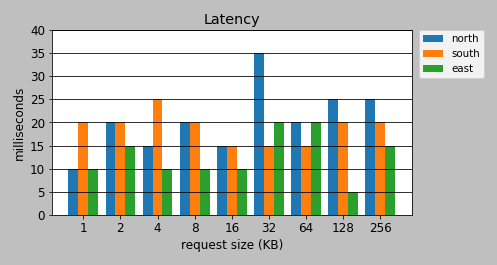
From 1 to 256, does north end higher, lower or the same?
higher
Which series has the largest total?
north
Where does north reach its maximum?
32
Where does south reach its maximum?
4
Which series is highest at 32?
north
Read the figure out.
Title: Latency
x-axis: request size (KB), ticks 1 2 4 8 16 32 64 128 256
y-axis: milliseconds, ticks 0 5 10 15 20 25 30 35 40
Legend: north, south, east
Values:
north: 10 20 15 20 15 35 20 25 25
south: 20 20 25 20 15 15 15 20 20
east: 10 15 10 10 10 20 20 5 15
